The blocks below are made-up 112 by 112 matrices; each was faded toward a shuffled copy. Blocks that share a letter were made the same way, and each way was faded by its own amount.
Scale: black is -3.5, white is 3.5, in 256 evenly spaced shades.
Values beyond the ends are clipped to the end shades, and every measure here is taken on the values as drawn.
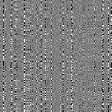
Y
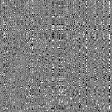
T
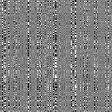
Y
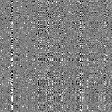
T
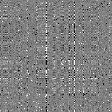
T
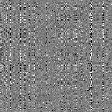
T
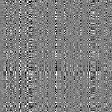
Y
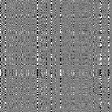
Y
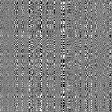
Y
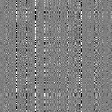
Y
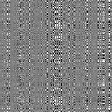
Y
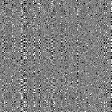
T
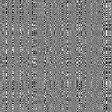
Y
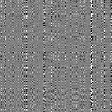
Y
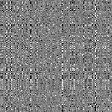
T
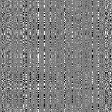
Y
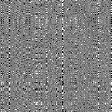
T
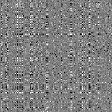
T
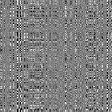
Y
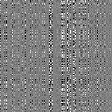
Y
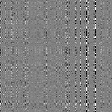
Y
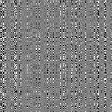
Y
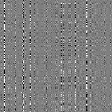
Y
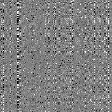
T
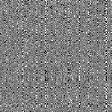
T
